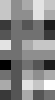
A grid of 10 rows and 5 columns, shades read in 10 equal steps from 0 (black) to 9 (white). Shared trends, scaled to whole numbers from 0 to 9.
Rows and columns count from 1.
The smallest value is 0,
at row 7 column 1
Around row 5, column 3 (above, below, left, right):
4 5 4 7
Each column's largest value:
8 5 8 8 9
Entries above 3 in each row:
5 5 2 3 5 5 1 4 4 2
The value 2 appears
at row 3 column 1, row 4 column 5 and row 10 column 1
